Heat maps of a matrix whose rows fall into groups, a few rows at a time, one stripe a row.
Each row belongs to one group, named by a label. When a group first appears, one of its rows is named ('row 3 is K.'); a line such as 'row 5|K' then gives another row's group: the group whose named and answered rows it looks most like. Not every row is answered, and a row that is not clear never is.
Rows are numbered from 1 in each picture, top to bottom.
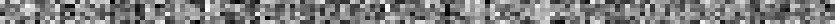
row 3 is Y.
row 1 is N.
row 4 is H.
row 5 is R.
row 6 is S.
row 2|Y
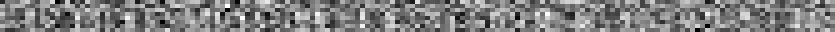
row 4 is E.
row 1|H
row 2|N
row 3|S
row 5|E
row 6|H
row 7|R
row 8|E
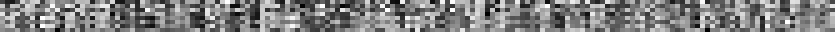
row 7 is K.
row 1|Y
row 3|Y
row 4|N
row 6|S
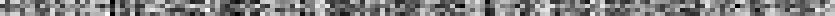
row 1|N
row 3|S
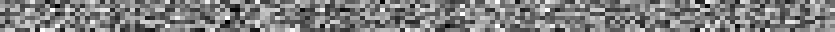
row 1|E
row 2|R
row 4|Y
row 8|K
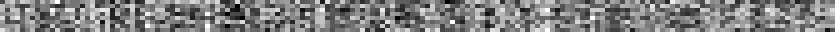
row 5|N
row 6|E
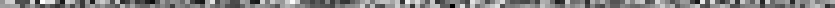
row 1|K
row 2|R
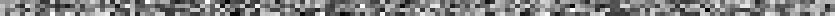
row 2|E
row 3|R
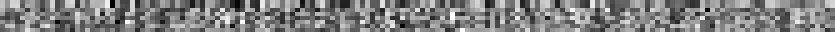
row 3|R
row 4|E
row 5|Y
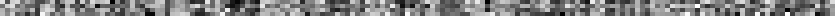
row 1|N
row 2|H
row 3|N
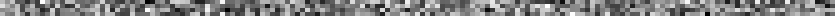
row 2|R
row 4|R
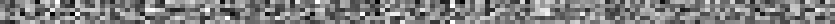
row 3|S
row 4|R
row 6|Y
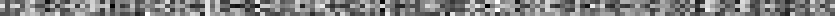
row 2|N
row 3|E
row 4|Y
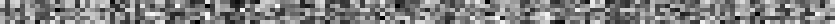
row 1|N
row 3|E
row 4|S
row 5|R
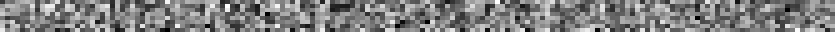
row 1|H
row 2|K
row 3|N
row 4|R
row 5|E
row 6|E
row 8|R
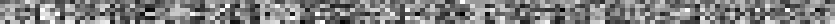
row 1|Y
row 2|K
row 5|K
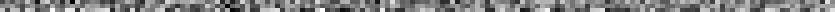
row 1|H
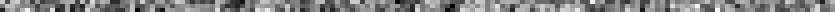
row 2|H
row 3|H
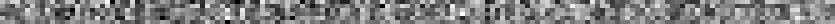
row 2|R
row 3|Y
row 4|Y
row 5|E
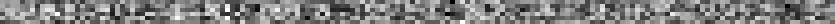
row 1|R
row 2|N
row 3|K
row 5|N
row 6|Y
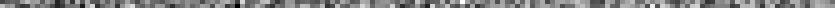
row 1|Y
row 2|E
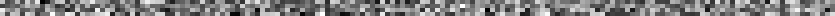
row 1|S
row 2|Y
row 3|R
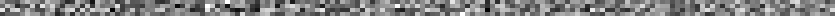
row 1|Y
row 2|K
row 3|N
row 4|Y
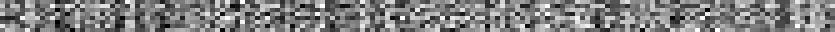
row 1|E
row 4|E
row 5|Y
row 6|E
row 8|H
